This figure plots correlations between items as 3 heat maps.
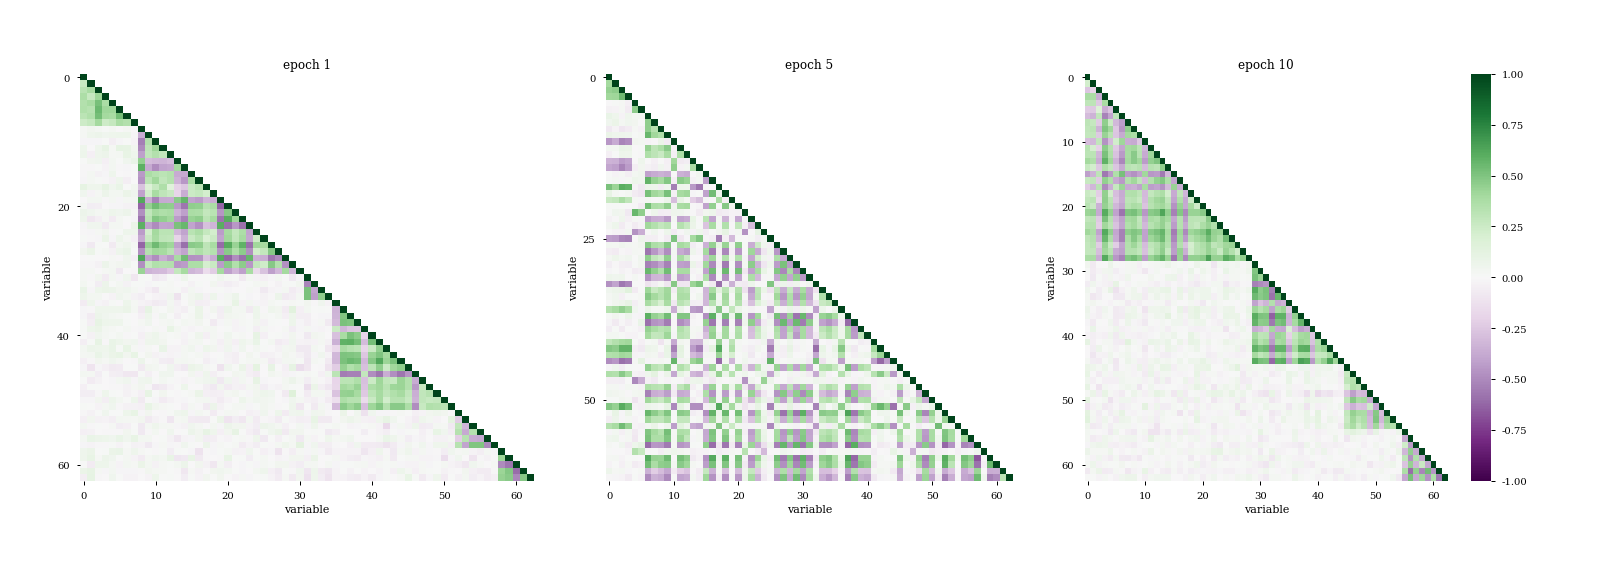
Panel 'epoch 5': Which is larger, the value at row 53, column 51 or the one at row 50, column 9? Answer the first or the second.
the second
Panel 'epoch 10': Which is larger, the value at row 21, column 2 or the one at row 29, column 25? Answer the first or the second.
the second
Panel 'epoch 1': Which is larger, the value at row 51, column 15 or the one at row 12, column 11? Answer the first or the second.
the second
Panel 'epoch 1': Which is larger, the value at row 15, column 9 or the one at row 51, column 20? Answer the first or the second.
the first
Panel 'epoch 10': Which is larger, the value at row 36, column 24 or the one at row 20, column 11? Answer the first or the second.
the second
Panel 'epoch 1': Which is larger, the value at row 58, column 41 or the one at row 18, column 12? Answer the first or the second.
the second
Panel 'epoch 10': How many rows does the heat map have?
63
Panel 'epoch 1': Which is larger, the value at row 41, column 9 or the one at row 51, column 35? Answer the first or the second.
the first
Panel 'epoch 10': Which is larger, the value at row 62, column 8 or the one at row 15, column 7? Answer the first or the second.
the first
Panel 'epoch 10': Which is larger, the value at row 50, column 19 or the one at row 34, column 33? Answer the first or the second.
the second
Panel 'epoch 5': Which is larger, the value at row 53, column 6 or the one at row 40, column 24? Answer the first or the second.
the first
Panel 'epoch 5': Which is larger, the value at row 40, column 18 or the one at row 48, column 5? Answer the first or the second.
the first
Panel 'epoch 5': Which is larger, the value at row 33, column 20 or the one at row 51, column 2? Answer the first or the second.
the second
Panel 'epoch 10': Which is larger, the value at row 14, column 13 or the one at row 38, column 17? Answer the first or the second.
the first
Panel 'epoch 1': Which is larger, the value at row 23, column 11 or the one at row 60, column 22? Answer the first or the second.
the second
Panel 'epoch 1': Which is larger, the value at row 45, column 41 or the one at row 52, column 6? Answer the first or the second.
the first
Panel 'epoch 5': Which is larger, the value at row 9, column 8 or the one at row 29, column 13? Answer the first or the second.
the first
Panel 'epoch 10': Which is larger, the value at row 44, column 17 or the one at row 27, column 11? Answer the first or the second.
the second
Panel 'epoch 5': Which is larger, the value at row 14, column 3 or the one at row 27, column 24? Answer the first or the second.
the second
